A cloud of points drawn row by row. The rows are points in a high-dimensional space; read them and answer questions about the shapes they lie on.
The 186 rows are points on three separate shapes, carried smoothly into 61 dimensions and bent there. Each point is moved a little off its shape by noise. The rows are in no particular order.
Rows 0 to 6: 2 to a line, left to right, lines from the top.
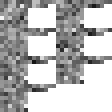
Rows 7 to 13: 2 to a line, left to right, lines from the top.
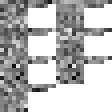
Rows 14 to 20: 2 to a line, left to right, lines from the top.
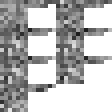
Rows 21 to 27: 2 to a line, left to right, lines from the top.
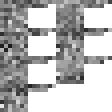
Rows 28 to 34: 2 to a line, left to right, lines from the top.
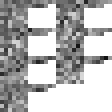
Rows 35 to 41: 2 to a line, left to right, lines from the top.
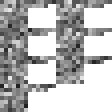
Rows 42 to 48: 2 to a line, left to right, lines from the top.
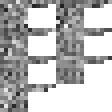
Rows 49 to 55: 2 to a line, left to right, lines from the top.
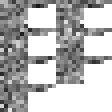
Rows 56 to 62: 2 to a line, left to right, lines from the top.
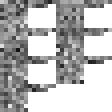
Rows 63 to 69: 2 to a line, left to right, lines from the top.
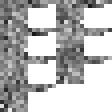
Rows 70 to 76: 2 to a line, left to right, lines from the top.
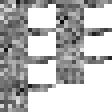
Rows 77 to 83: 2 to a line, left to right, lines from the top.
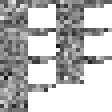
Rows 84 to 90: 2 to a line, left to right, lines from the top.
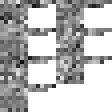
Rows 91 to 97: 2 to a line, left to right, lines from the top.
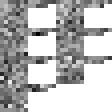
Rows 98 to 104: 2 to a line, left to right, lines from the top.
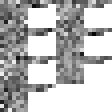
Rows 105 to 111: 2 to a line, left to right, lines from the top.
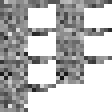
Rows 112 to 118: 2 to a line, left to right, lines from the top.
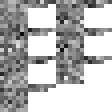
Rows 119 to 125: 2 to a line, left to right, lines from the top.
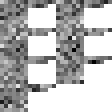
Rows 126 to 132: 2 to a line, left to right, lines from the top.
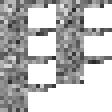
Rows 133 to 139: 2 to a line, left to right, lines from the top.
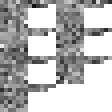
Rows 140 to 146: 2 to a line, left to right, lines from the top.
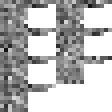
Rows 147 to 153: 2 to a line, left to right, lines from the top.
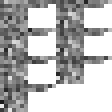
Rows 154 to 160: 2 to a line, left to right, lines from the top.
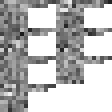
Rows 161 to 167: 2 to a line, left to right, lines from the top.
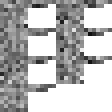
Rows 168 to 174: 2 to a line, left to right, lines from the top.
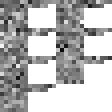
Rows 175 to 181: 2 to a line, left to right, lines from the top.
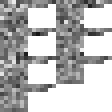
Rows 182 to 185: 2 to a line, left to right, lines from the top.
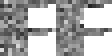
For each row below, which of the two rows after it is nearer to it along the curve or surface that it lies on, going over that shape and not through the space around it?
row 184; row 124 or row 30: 30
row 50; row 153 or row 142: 142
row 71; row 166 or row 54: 166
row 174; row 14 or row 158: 158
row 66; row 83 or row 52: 83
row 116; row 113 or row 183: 183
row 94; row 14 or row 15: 15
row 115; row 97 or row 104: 97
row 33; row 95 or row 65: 95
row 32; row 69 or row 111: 69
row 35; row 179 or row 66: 66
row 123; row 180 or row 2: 2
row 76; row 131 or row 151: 151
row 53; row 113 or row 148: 148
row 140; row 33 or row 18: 18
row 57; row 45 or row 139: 139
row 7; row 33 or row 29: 33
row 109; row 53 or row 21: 21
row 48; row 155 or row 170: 155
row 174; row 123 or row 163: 163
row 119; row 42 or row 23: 42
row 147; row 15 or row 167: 15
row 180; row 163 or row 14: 163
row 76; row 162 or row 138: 138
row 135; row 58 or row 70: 58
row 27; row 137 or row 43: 43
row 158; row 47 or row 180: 180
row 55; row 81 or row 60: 60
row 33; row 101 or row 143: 143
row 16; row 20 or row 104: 104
